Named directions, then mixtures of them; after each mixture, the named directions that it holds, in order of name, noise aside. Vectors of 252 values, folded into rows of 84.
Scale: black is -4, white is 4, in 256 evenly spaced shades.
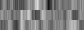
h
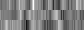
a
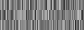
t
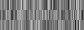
a, t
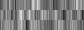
a, h, t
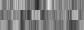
h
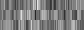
a, h, t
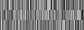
t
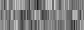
h, t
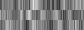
a, h, t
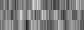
a, h, t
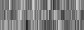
a, t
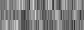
a, h, t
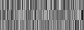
t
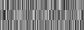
t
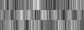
a, h, t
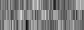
a, h, t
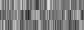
h, t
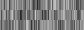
a, h, t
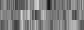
h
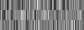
h, t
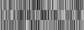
a, h, t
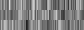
a, t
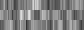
a, h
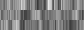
a, h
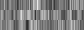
a, h, t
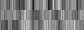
a, h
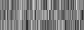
a, t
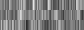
a, t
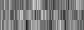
a, h, t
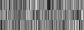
h, t
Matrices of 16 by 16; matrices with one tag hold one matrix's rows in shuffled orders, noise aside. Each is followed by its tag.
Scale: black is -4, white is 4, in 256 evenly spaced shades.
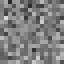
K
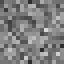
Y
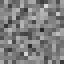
Y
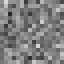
K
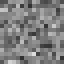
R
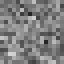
R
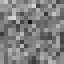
R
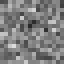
R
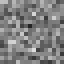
R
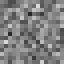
K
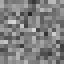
R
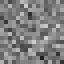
Y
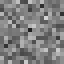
Y
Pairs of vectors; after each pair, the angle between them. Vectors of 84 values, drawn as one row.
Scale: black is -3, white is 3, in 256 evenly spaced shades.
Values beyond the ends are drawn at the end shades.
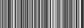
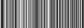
orthogonal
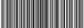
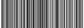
nearly parallel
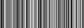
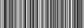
nearly opposite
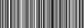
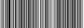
partly opposed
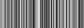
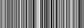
nearly parallel
